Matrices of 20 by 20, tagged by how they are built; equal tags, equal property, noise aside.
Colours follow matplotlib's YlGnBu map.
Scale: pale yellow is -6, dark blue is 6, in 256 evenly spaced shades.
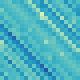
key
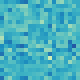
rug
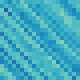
key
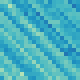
key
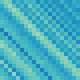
key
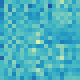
rug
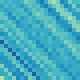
key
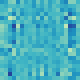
rug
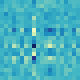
rug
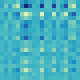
rug
